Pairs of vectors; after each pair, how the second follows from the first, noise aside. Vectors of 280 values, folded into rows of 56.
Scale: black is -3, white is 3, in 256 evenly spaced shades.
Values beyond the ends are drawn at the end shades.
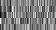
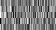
negated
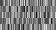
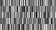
copied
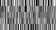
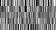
copied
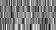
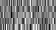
copied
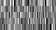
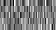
negated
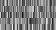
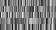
negated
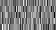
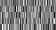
copied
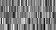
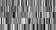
copied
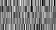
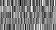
negated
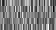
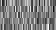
copied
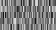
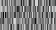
copied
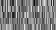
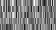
negated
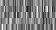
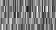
copied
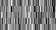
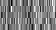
negated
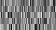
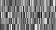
negated
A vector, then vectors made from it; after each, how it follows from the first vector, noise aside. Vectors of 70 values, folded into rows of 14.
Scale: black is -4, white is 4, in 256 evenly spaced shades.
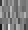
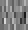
wrapped around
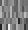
copied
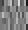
reversed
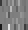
partly zeroed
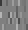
partly zeroed
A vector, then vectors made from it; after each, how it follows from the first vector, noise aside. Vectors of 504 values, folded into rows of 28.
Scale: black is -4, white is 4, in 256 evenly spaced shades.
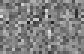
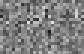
negated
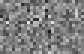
negated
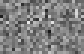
negated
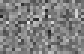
negated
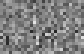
reversed
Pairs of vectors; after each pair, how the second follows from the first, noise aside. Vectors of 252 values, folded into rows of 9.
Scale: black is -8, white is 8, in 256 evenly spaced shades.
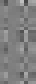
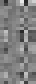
scaled up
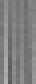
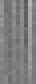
reversed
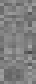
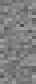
shuffled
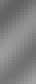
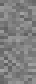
shuffled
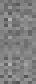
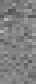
shuffled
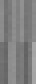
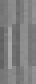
wrapped around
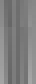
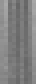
reversed
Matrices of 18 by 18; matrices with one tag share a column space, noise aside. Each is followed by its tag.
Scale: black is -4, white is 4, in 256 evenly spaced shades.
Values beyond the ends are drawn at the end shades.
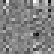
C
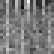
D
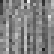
D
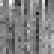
D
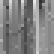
D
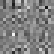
C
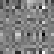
C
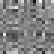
C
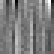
D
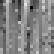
D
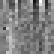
D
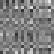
C
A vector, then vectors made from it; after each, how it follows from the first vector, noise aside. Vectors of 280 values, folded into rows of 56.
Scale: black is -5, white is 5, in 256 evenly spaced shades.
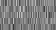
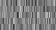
sign-scrambled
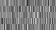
wrapped around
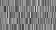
wrapped around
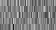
sign-scrambled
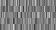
sign-scrambled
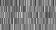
sign-scrambled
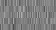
shrunk
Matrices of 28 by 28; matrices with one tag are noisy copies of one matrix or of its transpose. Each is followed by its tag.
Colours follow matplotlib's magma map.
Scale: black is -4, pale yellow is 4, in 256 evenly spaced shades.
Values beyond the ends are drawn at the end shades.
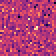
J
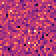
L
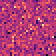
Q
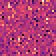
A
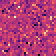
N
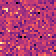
A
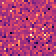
L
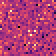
L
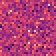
L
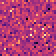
L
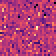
J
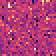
A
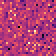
L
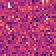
A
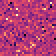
N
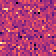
A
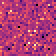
L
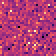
L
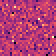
Q
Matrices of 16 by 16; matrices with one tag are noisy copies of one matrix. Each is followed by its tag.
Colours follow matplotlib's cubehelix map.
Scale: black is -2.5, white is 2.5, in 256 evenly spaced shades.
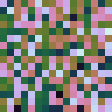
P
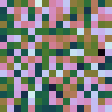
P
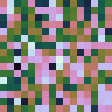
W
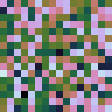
P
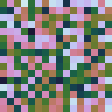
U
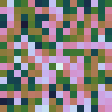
W
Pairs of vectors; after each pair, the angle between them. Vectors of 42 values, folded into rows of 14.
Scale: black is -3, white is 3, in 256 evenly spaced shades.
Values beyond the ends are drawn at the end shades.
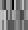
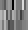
nearly parallel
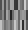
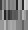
partly aligned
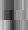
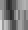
nearly parallel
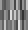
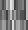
partly aligned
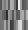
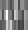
partly opposed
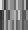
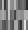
orthogonal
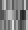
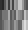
orthogonal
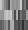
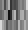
partly opposed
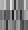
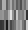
orthogonal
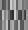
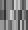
orthogonal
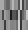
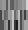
orthogonal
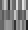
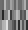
partly aligned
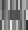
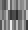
nearly parallel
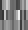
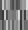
nearly parallel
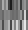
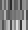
nearly parallel
